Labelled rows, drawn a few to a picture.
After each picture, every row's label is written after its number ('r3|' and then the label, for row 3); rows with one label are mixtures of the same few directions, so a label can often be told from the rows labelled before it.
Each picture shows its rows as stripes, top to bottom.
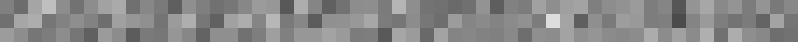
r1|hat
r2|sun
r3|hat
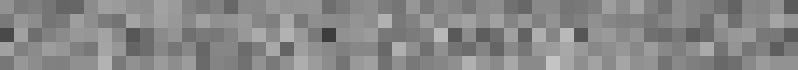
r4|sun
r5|hat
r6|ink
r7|hat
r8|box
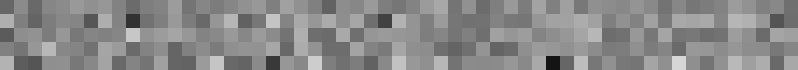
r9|ink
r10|hat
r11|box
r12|hat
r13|sun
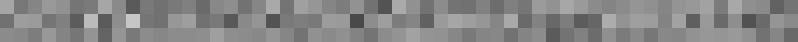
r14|hat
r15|hat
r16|box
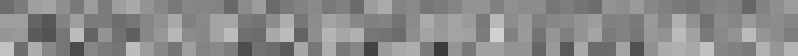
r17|hat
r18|hat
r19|hat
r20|ink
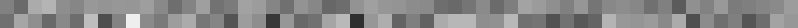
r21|hat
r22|hat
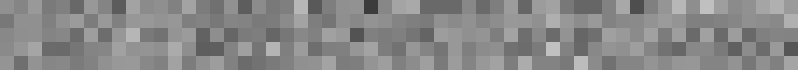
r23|ink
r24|box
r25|hat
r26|sun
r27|ink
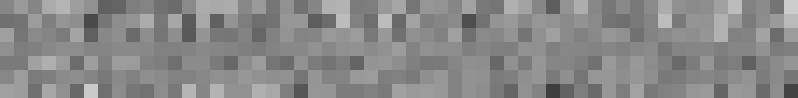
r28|sun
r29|box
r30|box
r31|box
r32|hat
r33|ink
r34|box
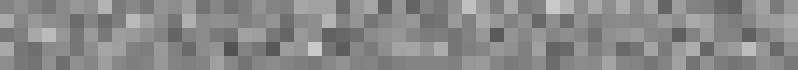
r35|box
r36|ink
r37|hat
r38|sun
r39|sun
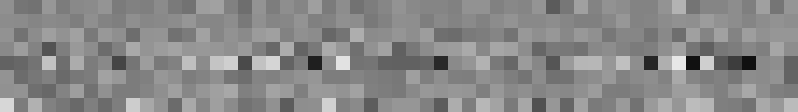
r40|sun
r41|ink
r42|hat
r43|hat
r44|sun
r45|sun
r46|hat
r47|ink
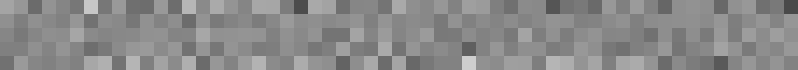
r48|box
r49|box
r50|hat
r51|box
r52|box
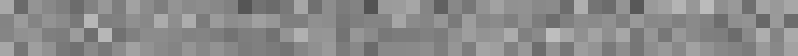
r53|ink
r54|box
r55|box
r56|ink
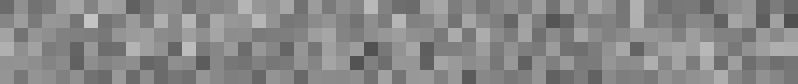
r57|ink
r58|box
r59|ink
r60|ink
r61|hat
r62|box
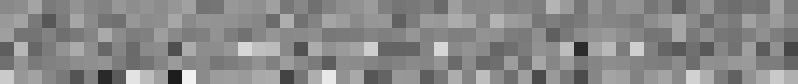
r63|sun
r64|hat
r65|sun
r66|ink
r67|ink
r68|ink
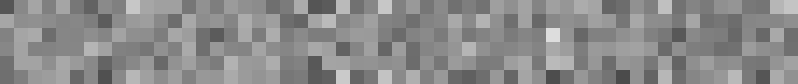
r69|box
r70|ink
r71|sun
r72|box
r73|sun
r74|box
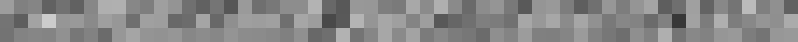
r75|sun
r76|hat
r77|box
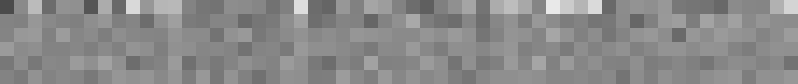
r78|box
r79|ink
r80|sun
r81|ink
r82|ink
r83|box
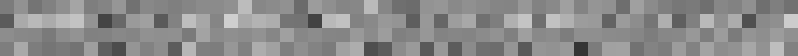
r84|ink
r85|sun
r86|hat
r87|ink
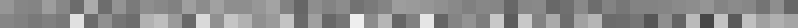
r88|box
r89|hat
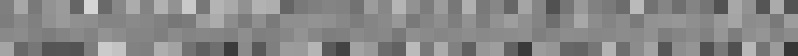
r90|box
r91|sun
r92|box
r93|sun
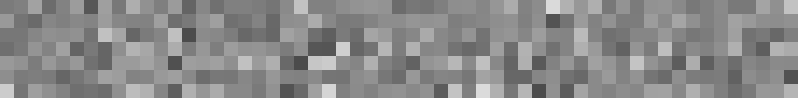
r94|box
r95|sun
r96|ink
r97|box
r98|ink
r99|sun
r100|ink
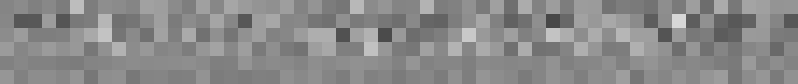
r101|hat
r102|sun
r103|box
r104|ink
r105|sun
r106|box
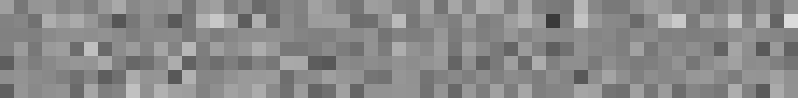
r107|ink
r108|sun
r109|ink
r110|box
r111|ink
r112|ink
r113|box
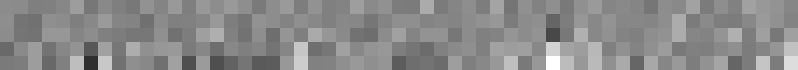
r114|hat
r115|sun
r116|sun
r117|box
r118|box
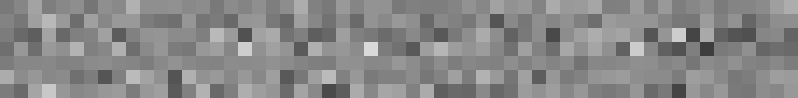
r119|box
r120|hat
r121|sun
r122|ink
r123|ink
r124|ink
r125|hat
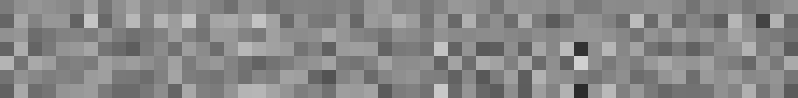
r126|hat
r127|box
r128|hat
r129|ink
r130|ink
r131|ink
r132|ink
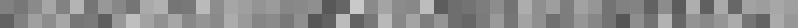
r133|hat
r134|box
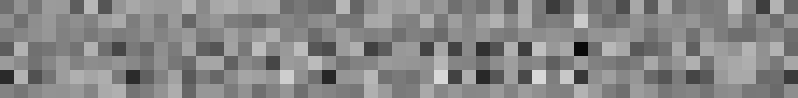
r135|box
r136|ink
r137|sun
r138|ink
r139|sun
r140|ink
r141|ink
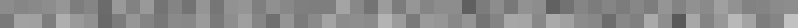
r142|box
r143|sun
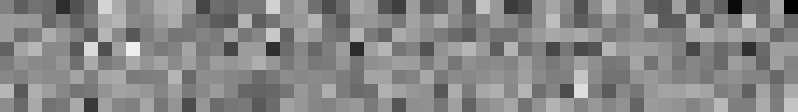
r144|sun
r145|sun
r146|hat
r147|hat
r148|box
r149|ink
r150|ink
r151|box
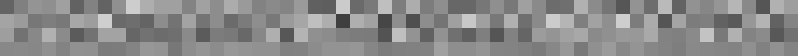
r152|box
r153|box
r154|hat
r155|ink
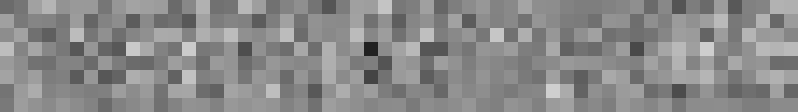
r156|hat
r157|box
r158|hat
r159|ink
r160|hat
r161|ink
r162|sun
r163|sun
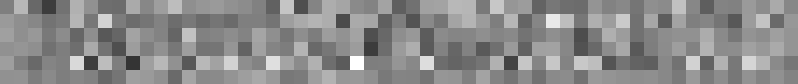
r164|hat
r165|box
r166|ink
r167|ink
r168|hat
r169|ink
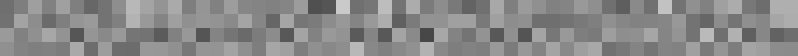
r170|box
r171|hat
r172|hat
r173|hat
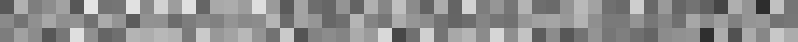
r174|box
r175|hat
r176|hat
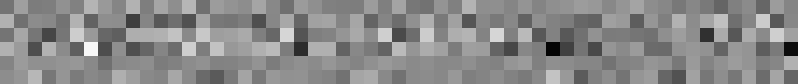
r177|box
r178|box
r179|hat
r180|box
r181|sun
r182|sun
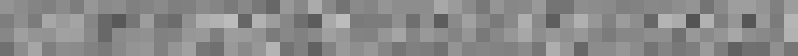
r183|sun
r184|sun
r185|sun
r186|sun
